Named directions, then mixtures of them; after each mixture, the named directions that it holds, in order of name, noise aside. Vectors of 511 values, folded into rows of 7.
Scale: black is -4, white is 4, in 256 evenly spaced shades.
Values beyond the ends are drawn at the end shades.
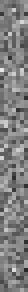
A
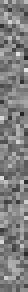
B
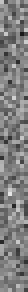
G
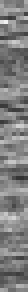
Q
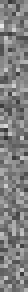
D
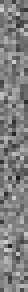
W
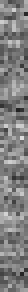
A, D, Q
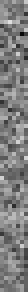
B, G, Q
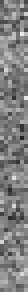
A, G, Q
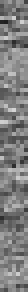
A, Q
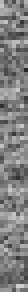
G, Q, W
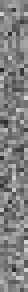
A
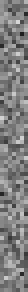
B, D, G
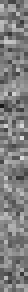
D, Q, W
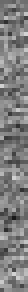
A, D, Q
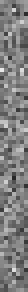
A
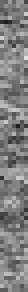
B, Q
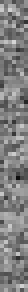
Q, W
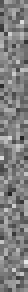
A, D, G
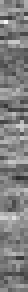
Q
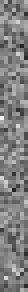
A, B, D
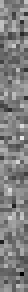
D, G, Q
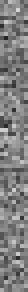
A, D, Q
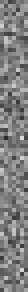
D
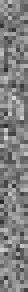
D, G, W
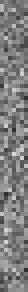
A, W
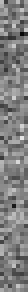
G, Q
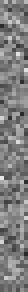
B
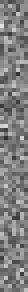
D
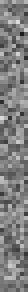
B, G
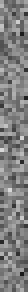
A, D, G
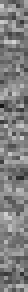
D, Q, W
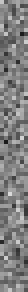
G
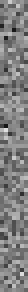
D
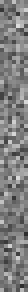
W
